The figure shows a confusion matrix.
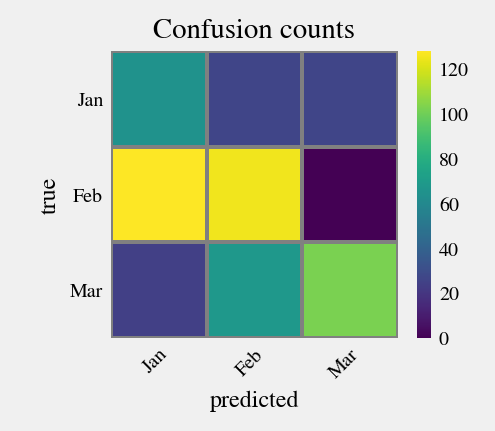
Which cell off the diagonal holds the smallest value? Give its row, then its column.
Feb, Mar
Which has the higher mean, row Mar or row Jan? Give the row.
Mar
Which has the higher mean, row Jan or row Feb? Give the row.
Feb
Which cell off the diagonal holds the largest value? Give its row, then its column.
Feb, Jan
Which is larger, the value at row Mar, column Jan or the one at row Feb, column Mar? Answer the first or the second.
the first
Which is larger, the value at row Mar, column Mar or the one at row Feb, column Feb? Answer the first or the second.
the second
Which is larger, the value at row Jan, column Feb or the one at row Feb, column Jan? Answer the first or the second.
the second
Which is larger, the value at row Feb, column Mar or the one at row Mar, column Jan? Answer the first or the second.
the second
